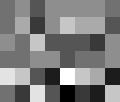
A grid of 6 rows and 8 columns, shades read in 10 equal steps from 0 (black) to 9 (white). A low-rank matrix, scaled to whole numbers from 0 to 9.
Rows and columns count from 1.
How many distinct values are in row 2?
6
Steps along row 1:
up down up same same same down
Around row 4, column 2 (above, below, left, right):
4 7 4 5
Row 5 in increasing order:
1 1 3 6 7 7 8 9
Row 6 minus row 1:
0 -3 5 -2 -5 -3 -4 3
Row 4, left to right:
4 4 5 5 3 4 4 5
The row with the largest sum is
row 5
